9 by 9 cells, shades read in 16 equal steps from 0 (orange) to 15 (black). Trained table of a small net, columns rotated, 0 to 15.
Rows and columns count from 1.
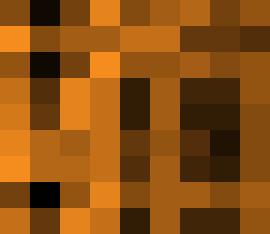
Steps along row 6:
up up down up down up up down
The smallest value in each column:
0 4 1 0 3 3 4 7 5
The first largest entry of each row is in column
2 9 2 5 5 8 8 2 5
